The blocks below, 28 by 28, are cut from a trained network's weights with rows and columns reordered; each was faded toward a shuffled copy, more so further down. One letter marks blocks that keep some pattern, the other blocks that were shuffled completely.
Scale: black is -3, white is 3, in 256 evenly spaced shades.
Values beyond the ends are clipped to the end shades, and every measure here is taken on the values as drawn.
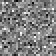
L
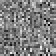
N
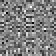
N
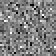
L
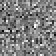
L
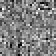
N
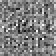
N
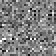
N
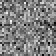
N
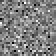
L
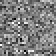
N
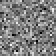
L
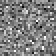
L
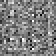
N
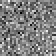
L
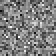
L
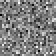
L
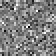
L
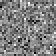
L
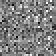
L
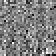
N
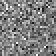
L
